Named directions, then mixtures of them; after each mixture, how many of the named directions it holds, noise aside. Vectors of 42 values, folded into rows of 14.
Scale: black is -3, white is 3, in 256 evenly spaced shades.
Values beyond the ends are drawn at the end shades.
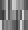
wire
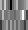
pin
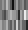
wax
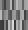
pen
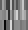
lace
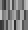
one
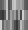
one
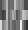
two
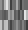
three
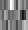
two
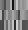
two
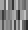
three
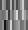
one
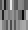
one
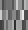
two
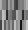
three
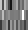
one
